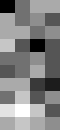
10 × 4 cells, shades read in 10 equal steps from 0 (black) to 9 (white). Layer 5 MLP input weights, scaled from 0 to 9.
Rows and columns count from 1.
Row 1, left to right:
0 4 6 6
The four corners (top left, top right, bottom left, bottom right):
0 6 6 5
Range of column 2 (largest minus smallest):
6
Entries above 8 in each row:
0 0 0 0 0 0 0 0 1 0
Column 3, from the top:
6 5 4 0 5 6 2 3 7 6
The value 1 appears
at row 7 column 4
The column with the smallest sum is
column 4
